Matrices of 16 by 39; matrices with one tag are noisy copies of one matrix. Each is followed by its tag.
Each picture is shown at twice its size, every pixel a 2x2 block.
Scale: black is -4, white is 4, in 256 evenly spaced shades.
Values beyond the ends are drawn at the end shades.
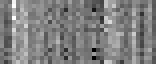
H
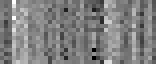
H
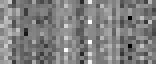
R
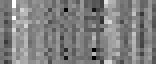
H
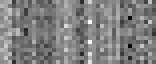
R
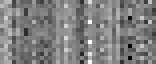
R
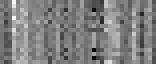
H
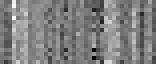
H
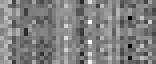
R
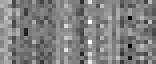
R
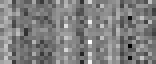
R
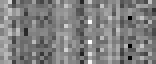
R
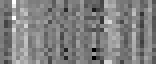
H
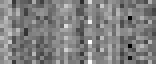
R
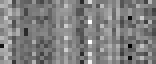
R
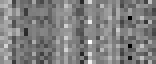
R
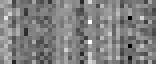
R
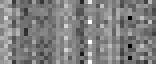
R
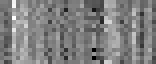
H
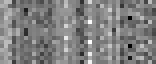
R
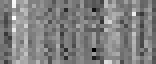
H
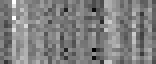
H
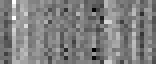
H
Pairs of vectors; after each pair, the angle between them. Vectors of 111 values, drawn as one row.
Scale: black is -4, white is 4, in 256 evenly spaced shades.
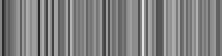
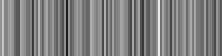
partly opposed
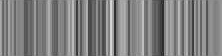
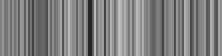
partly aligned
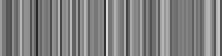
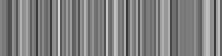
nearly parallel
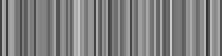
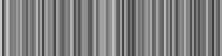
partly opposed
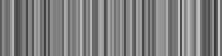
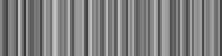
orthogonal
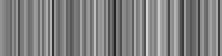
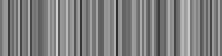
partly opposed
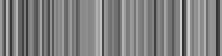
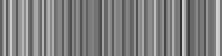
nearly opposite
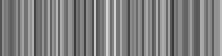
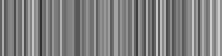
partly aligned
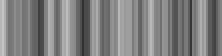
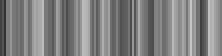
nearly opposite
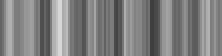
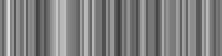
partly aligned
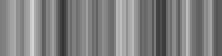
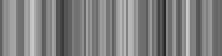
nearly parallel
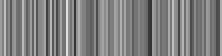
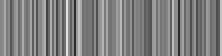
nearly parallel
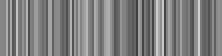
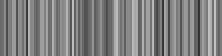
nearly opposite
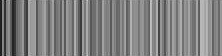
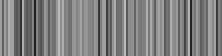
orthogonal
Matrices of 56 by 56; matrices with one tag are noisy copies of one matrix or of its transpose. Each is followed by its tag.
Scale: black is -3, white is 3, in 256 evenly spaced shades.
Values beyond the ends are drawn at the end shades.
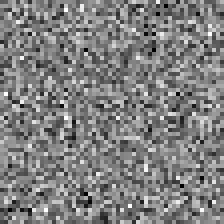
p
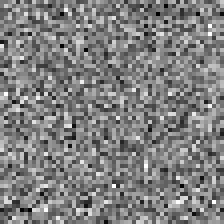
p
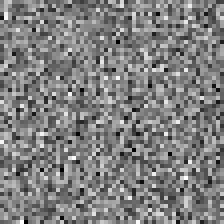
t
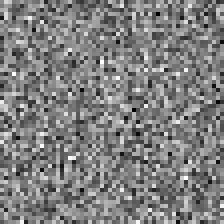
t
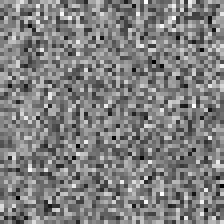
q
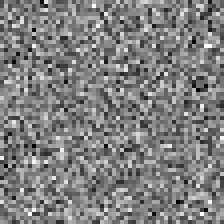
p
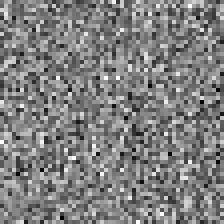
t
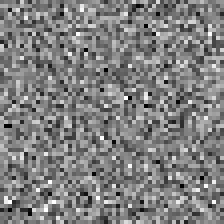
p
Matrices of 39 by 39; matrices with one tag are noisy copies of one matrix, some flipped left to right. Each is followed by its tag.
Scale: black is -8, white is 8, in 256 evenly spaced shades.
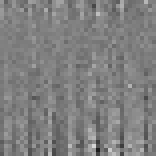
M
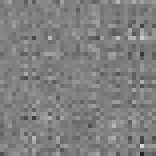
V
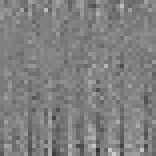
M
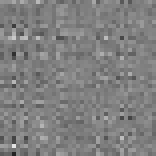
V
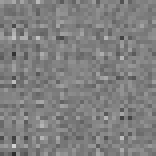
V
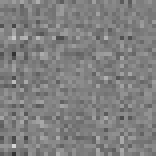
V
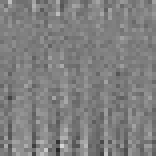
M
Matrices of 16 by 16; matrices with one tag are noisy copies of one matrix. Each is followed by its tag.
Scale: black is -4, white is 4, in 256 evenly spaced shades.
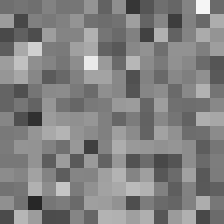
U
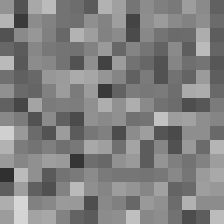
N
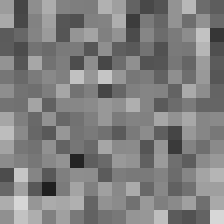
N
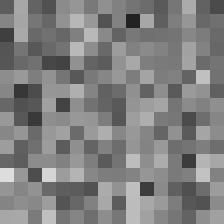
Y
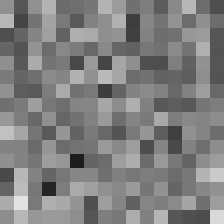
N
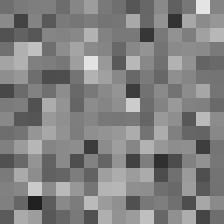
U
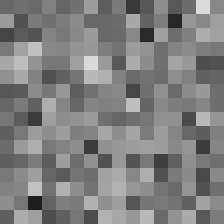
U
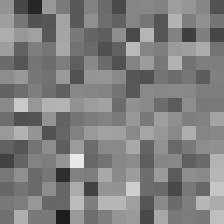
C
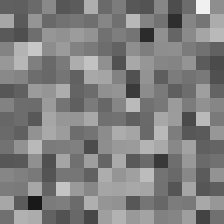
U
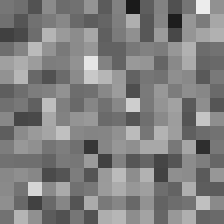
U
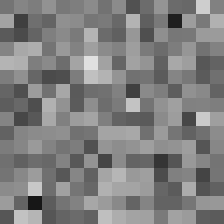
U
